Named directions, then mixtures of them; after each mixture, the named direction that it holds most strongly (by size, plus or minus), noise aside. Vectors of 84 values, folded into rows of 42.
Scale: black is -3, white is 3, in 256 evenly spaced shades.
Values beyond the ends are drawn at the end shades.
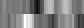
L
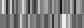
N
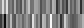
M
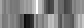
L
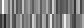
M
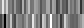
M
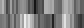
L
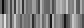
M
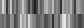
N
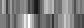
L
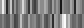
N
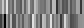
M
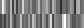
N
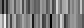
M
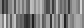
M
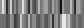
N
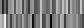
M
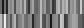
M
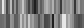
N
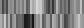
L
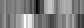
L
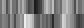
L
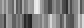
L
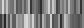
M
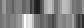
L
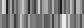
N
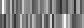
N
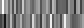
M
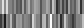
M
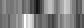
L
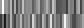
M
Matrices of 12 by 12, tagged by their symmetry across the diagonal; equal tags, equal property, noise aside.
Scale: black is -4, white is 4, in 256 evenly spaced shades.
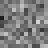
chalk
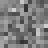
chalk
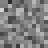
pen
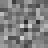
pen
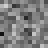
chalk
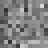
chalk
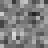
pen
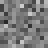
chalk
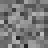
chalk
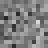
chalk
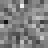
pen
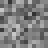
pen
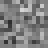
pen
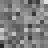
pen
